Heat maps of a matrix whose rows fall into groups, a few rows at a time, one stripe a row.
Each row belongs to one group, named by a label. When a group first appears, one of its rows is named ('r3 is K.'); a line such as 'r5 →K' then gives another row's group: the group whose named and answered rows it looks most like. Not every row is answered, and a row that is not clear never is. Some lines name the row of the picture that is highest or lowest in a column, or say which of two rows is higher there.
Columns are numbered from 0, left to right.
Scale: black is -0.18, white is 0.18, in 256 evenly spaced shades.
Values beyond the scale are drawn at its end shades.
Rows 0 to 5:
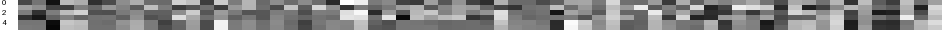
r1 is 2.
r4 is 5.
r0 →5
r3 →5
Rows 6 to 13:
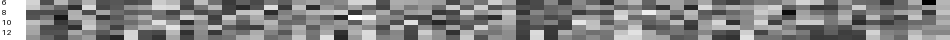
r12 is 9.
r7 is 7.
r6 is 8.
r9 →5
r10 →8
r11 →7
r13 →9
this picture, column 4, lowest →8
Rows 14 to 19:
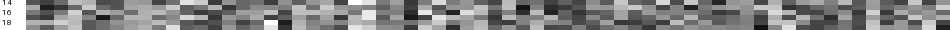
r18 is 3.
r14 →5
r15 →7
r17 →5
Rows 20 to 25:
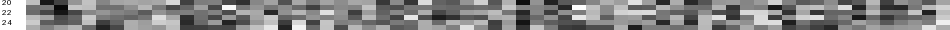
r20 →7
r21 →5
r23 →8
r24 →7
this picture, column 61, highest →25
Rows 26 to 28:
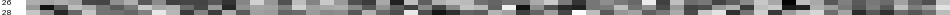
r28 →8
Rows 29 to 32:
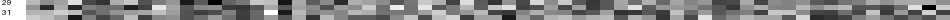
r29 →9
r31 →3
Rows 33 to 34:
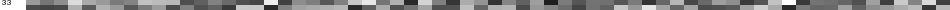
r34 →2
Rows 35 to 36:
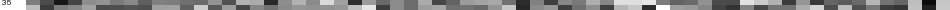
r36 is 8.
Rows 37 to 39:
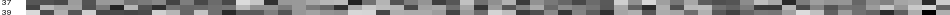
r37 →2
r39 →8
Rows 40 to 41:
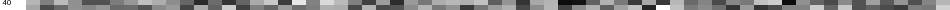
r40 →3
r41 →8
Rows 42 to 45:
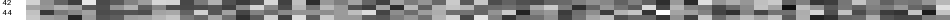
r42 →7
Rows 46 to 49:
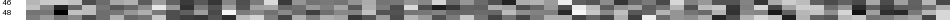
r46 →3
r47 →8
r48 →5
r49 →2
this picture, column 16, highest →49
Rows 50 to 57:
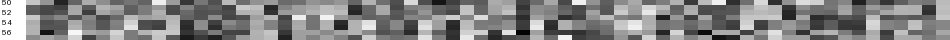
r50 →8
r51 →2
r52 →2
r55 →9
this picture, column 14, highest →50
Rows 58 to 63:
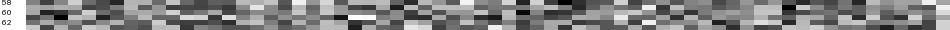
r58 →9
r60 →7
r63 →8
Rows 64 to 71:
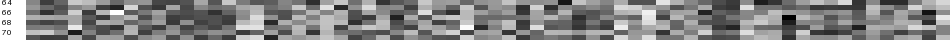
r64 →5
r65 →9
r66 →2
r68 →2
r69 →9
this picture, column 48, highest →70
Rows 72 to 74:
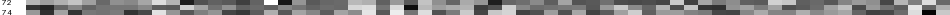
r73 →5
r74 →8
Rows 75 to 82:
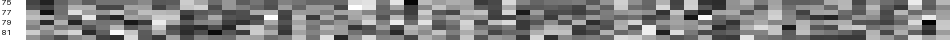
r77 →7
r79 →8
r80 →2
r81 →3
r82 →9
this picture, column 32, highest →77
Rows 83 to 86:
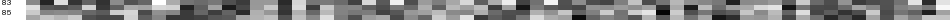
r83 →8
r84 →7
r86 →3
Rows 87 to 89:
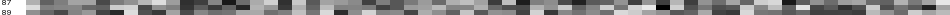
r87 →7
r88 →3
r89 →9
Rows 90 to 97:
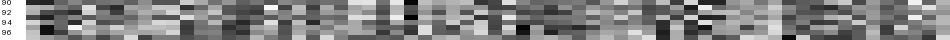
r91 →7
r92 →7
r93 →5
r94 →7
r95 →7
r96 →7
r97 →3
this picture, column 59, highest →94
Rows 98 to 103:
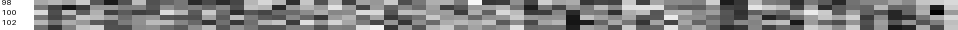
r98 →9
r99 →2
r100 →8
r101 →5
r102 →3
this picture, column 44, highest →99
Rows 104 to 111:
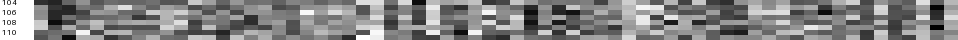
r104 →5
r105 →2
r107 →8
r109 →8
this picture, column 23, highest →111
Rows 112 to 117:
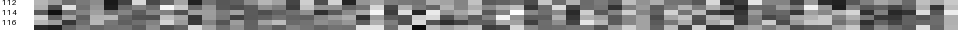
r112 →9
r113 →8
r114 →5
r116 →8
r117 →5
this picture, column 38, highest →112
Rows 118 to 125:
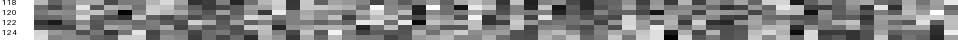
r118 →7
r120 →7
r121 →9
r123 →2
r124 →3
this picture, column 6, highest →125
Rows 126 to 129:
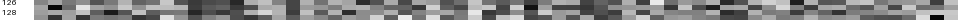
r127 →7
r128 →9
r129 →8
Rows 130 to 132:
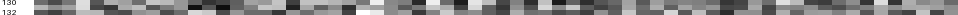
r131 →9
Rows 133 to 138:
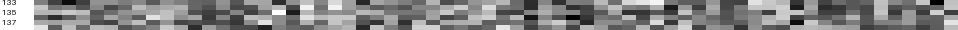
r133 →2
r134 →3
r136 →2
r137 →3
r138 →8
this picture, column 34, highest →136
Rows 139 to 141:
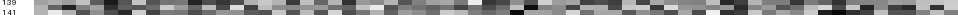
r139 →9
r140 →8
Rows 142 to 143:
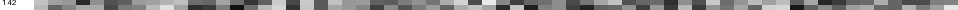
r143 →7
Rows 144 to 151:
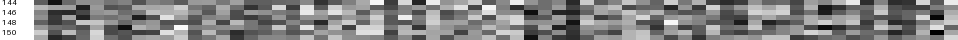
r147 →8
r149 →9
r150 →8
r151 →7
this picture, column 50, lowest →148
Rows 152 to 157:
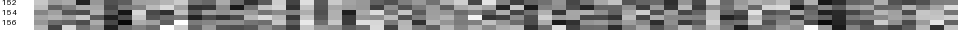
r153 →7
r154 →9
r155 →9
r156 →9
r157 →8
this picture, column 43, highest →154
